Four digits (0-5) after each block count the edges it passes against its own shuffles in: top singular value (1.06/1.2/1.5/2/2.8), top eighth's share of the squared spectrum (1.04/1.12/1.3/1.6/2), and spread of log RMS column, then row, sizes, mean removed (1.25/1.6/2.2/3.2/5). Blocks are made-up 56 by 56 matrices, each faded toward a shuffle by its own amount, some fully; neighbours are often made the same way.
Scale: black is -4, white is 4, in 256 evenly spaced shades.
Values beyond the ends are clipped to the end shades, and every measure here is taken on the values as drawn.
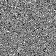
0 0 0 0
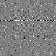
4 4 1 2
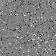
1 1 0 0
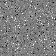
1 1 1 0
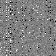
3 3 2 1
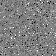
2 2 1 0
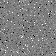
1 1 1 0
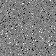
1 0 0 0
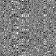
4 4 3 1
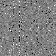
3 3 1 0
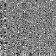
3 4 2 1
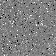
1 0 0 0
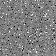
0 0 0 0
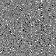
3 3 1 0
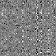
4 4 3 1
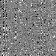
3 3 2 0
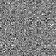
4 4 1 2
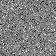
0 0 0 0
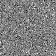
1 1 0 0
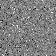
0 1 0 0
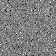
2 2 0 0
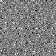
3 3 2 2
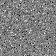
1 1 0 0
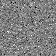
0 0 0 0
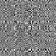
4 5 3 3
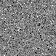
0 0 0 0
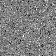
0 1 0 0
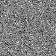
0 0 0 0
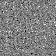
2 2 0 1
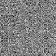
3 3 2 1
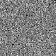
3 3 1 1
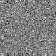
3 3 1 1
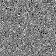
2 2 0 0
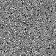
1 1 0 0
